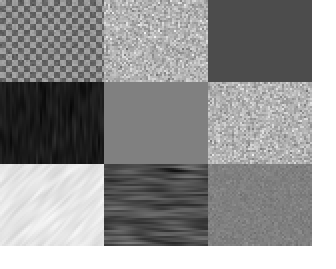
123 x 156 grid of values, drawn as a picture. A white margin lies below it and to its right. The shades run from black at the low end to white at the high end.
The table splits into 3 rows of 3 panels. Panel 1,1: middling, checkered, strong in contrast. Panel 1,2: high, fine-grained. Panel 1,3: low, flat. Panel 2,1: very low, streaked downward, faint in contrast. Panel 2,2: middling, flat. Panel 2,3: high, fine-grained. Panel 3,1: very high, slanting up to the right, faint in contrast. Panel 3,2: low, streaked across. Panel 3,3: middling, fine-grained, faint in contrast.
